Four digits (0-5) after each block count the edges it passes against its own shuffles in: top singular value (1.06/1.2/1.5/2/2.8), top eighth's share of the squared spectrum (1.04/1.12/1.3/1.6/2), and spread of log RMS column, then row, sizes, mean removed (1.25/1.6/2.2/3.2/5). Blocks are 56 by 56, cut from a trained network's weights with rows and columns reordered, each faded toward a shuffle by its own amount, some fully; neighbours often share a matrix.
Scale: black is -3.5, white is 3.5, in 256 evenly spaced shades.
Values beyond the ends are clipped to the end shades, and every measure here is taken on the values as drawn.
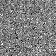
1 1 0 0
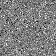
0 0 0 0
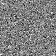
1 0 0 0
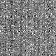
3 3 0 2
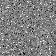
0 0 0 0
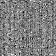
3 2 0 2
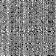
4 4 1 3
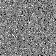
0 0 0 0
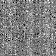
3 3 0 2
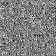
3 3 0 2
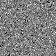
0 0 0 0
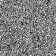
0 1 0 0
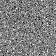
0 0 0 0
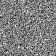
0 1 0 0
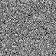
2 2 0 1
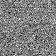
0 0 0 0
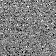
1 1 0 0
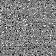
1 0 0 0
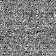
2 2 1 0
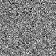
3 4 1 2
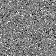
0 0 0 0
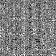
3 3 1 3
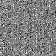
1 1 0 0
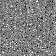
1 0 0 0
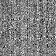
3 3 1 1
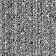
3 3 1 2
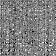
3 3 1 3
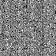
2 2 0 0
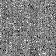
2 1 0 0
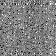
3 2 0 1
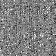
2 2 0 1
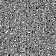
1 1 0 0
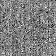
2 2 0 1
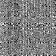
3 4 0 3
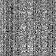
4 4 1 2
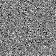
1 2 0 1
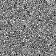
2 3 1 1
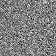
2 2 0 0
